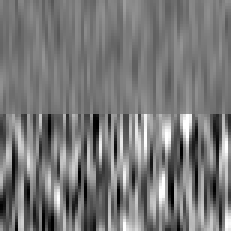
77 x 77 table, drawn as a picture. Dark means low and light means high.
A horizontal seam about 50% of the way down splits the table, and the top part is calmer. Streaks run downward. There is no overall slope. On average the colour sits 50% of the way up the scale.
